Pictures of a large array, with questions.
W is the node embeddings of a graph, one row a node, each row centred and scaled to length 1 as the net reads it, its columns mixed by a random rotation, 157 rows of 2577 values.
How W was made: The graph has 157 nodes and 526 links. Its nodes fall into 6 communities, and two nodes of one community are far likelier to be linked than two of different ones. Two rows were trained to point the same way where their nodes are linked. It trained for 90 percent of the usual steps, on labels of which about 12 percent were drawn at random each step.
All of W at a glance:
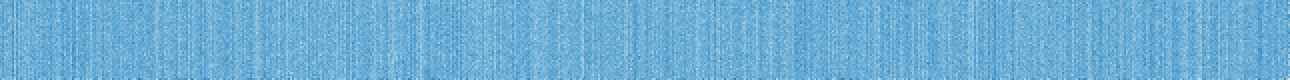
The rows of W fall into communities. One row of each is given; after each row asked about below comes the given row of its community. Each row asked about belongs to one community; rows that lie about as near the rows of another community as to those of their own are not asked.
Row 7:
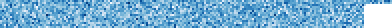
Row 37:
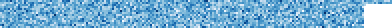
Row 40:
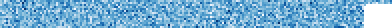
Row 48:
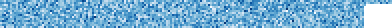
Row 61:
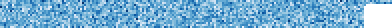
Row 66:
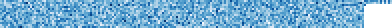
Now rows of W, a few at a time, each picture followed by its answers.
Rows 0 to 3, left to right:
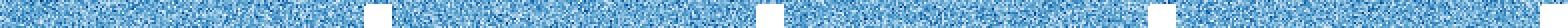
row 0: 66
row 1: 7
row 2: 66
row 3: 66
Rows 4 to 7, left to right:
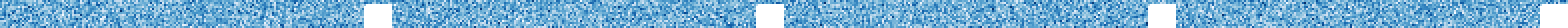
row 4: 48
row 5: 37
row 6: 61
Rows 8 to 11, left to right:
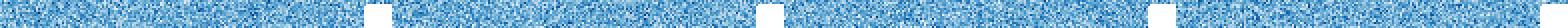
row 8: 48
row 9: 48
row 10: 61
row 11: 66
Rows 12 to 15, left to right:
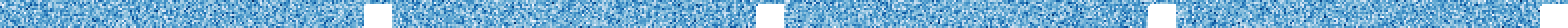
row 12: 7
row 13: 40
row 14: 40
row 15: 48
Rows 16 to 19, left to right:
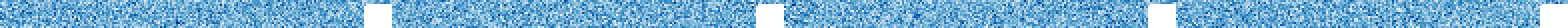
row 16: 66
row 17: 40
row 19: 61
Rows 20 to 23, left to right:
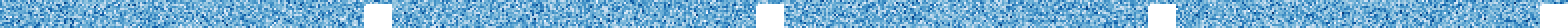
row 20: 61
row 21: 7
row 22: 37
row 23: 66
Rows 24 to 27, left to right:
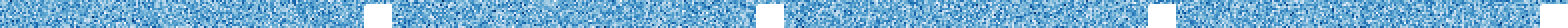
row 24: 61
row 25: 61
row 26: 37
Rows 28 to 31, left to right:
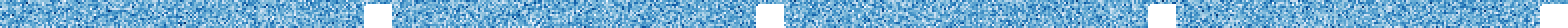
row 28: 66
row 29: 66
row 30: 48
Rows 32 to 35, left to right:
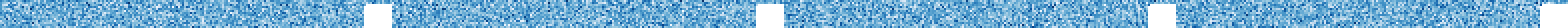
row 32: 37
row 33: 7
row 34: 48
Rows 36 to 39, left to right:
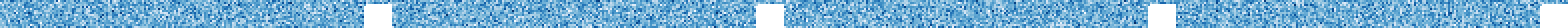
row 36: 40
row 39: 61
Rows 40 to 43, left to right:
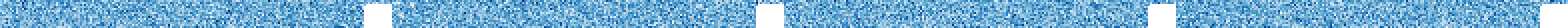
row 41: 40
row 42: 61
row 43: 61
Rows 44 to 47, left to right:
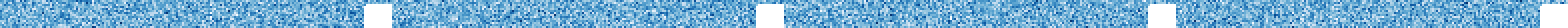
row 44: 40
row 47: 37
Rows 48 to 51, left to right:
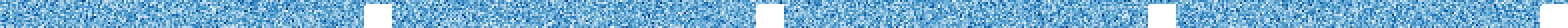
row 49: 7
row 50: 7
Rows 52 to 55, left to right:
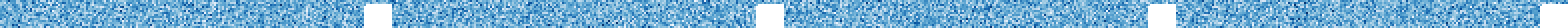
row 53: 48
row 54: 66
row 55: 37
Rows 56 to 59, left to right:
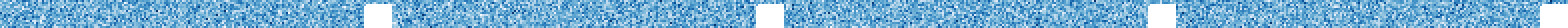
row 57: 40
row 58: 48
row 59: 37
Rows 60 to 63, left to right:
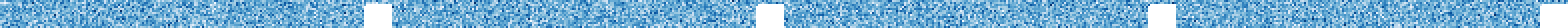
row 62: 66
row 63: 61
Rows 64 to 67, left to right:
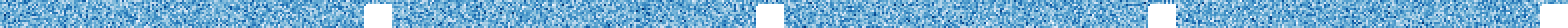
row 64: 48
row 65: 48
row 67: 66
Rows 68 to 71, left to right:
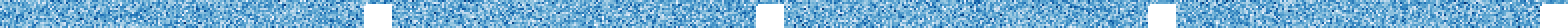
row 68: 66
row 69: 40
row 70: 7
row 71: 40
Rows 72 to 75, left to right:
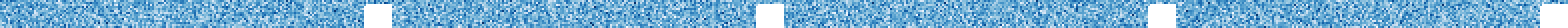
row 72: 37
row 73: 61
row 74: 48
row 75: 66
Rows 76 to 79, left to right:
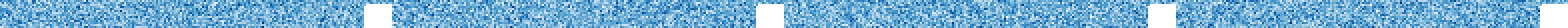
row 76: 40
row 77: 37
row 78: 40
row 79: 40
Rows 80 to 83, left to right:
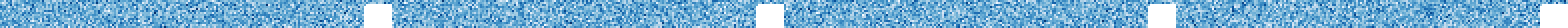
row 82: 40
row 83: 7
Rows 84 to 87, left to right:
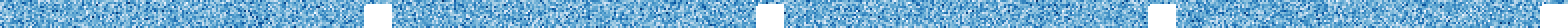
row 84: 7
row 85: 61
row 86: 66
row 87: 66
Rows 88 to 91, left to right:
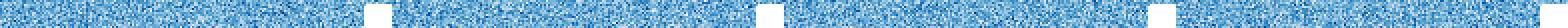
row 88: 37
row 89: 48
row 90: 40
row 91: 61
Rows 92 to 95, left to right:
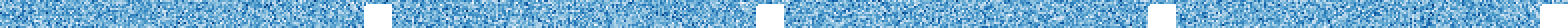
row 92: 66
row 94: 40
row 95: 48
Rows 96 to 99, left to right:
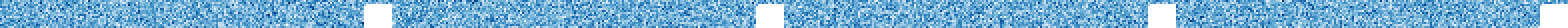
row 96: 61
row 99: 37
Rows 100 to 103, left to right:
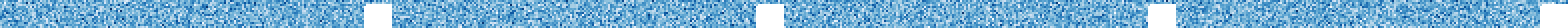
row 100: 40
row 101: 61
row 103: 37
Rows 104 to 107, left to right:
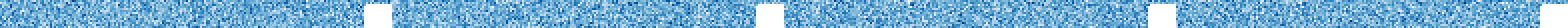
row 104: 7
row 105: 40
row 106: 40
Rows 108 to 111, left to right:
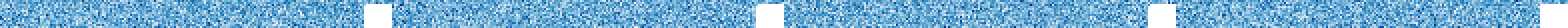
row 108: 7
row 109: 48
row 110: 66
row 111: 7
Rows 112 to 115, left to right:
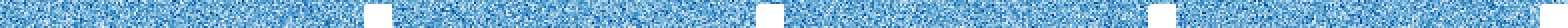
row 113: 61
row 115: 48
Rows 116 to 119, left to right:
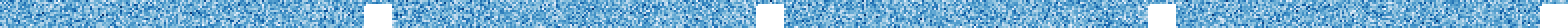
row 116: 40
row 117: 48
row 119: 40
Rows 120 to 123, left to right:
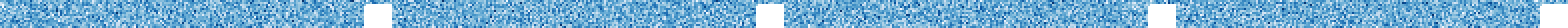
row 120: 7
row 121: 61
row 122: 66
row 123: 7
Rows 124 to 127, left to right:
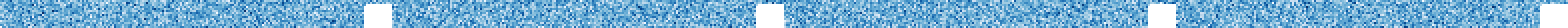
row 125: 37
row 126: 37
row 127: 7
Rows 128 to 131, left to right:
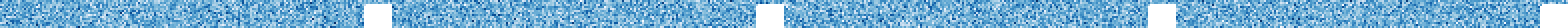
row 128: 61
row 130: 7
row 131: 37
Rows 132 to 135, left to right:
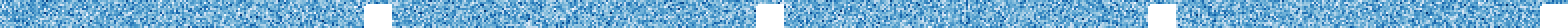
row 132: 66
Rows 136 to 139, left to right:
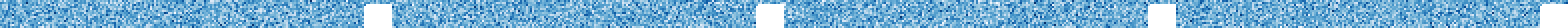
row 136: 48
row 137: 61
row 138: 7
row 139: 37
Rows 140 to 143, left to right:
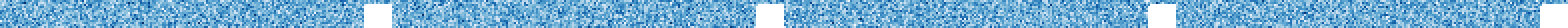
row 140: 7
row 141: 40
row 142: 66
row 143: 40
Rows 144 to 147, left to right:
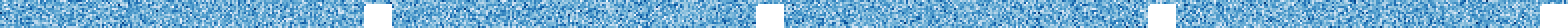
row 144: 37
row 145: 66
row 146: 48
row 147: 7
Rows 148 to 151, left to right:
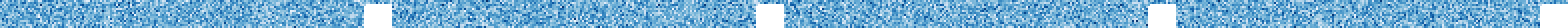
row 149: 66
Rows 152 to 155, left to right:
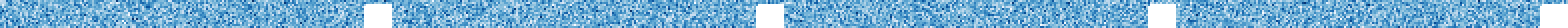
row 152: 7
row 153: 48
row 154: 40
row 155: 7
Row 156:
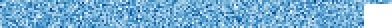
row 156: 61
